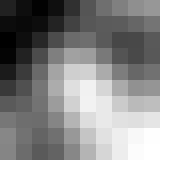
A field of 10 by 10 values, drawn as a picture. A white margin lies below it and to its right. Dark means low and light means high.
No row or column stands out. There is an overall slope up to the bottom right. Overall the values sit about 50% of the way up the scale. The top left is the ninth with the lowest average. The ninth with the highest average is the bottom right.
